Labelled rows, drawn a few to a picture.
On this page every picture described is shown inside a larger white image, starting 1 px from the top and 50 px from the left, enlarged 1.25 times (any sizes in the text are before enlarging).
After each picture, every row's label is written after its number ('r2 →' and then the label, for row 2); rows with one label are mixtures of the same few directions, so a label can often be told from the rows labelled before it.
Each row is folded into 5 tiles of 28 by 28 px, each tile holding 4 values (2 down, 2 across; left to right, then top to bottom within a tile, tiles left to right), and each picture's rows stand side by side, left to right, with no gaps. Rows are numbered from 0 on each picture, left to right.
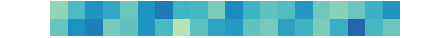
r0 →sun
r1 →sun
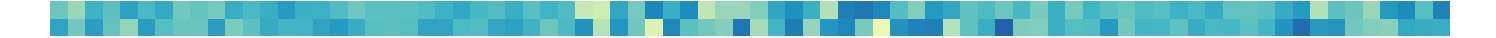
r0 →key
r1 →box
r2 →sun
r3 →key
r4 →sun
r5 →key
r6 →key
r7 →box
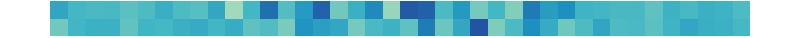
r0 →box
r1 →box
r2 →key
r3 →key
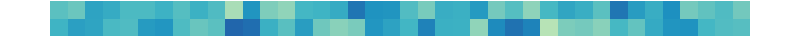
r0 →sun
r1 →box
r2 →sun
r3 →box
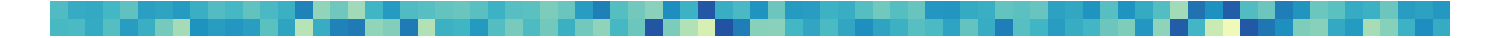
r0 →sun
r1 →sun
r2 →key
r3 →sun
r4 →box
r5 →key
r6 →sun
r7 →sun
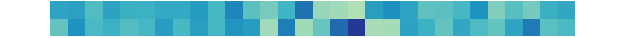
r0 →key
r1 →sun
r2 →sun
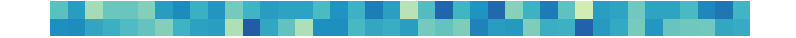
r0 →box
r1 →key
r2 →box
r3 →box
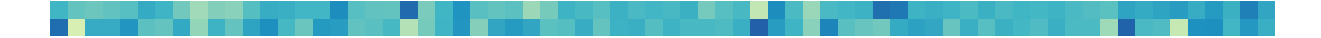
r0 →key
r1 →sun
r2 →box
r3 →key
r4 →box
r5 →key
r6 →key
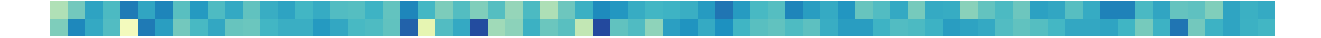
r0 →key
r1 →box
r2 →key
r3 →key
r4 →box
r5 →box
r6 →key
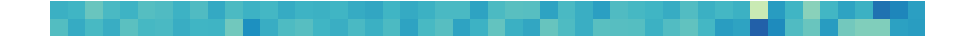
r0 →box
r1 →key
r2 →sun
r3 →sun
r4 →box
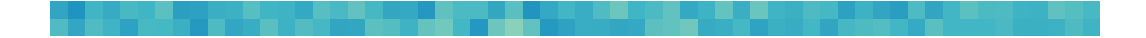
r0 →key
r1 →sun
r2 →sun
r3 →box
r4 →box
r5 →box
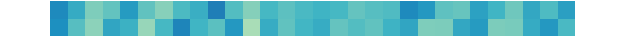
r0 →sun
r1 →key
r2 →sun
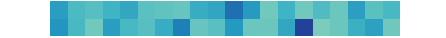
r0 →sun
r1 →key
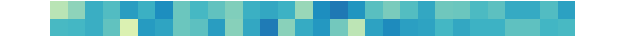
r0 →key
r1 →sun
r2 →box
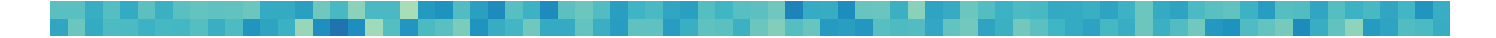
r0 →key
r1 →sun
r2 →box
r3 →sun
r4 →box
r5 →sun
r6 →sun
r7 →key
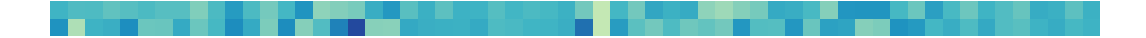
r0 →key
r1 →sun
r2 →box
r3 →key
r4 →sun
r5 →box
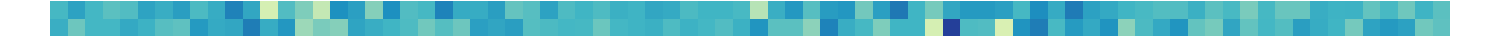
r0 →sun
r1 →box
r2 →box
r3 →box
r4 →box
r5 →key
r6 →key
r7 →sun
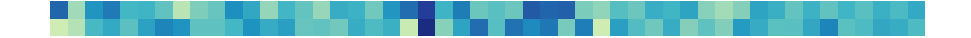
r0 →box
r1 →box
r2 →key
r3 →key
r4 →key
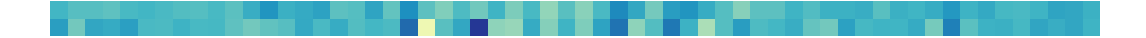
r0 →key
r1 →box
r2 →key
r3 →sun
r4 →key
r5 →key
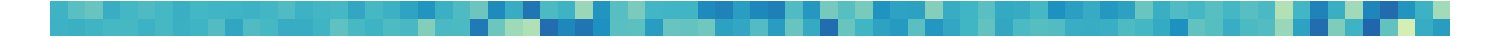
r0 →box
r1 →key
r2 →sun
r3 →box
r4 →key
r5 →box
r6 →key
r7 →sun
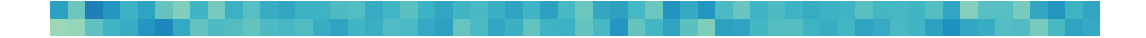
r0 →box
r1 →box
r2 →sun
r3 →sun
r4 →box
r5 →box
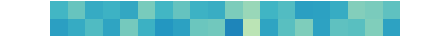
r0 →sun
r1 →key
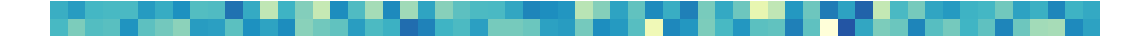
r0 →sun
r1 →box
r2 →box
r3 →key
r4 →key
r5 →sun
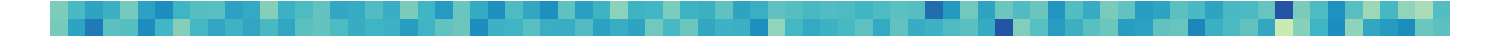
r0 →sun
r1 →box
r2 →box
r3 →box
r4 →key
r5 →key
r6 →sun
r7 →box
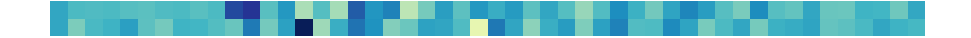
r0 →key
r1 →key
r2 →key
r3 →sun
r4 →box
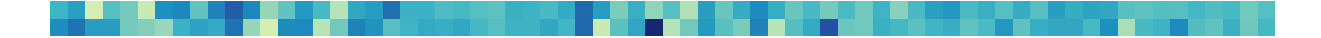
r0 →box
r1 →sun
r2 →box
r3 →key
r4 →key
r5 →key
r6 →key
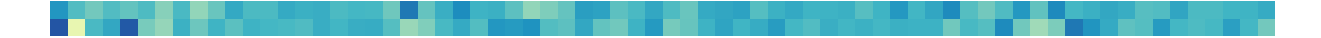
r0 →key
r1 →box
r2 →box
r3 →sun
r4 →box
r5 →sun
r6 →sun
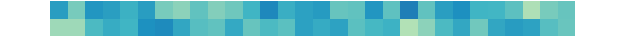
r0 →box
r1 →box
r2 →box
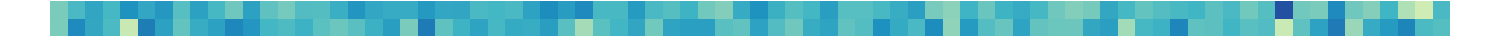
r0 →key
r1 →box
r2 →key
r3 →box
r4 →sun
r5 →key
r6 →key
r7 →box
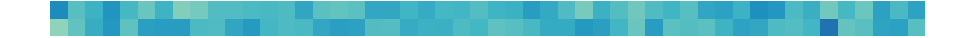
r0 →box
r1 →sun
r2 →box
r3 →box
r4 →key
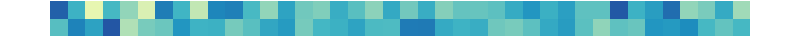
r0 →box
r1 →box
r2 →box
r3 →box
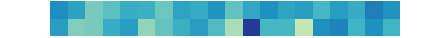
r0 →sun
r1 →key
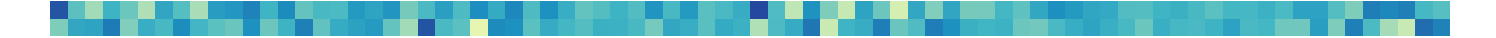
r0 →box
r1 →key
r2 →key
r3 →key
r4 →box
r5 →box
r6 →sun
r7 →sun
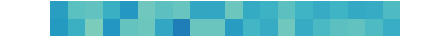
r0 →sun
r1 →box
